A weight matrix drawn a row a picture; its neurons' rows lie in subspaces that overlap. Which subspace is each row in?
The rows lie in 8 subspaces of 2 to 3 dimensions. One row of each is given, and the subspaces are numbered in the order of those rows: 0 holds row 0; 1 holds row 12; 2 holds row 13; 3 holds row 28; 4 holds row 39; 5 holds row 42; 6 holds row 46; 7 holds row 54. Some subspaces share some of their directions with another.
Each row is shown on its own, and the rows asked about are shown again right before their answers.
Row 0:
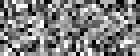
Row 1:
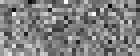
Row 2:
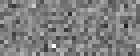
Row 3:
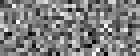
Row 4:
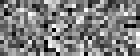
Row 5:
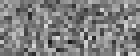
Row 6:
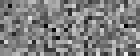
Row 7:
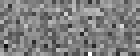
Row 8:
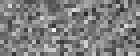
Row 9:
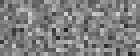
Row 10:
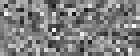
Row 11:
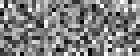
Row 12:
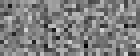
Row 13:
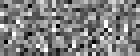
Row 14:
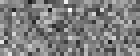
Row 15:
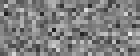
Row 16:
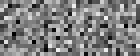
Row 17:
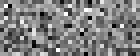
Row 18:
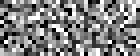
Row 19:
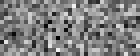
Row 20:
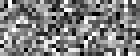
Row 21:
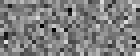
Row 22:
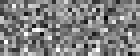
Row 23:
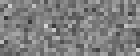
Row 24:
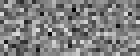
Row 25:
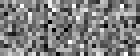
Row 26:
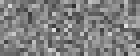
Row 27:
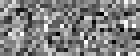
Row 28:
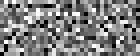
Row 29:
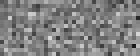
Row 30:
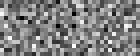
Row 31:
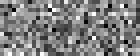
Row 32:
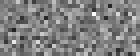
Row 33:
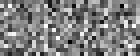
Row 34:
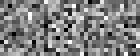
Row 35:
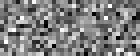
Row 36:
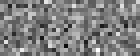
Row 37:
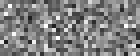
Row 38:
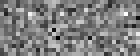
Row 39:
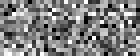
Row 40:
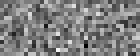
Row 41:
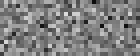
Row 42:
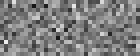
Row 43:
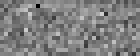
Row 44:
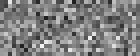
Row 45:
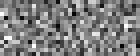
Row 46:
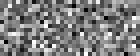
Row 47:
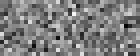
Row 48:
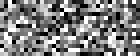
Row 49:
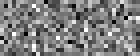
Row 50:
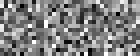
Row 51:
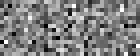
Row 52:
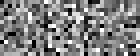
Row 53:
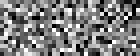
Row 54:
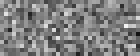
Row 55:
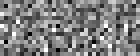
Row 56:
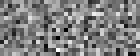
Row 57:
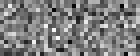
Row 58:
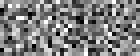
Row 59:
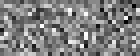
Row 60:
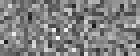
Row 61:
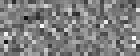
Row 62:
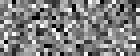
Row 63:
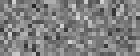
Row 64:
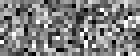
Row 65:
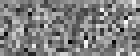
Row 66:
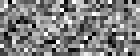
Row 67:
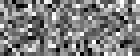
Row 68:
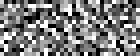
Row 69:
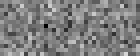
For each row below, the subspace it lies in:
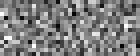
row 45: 0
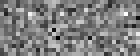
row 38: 7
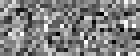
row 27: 5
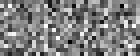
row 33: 4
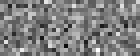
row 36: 0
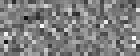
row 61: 3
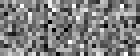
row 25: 4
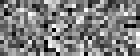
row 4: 7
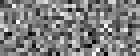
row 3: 2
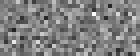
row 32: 6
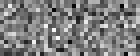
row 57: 4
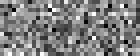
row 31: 4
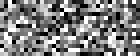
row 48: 6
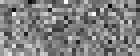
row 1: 4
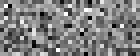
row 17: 7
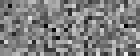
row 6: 1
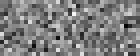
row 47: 0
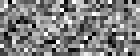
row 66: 6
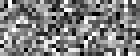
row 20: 6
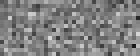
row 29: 7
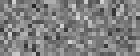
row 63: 5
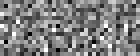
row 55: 2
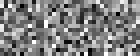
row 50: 0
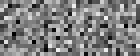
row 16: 2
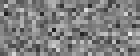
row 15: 7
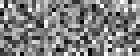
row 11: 0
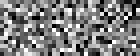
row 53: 3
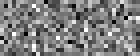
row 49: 5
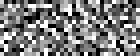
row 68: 3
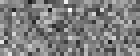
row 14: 4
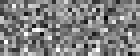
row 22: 2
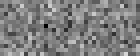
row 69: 4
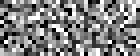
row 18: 3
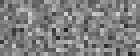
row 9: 6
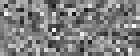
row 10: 7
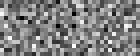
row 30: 0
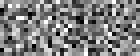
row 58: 0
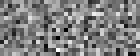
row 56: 6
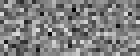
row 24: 7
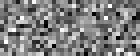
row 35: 6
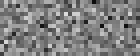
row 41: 3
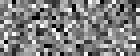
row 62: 5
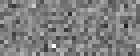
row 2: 2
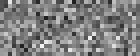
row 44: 6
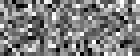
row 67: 0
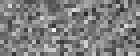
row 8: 1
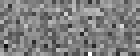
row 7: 7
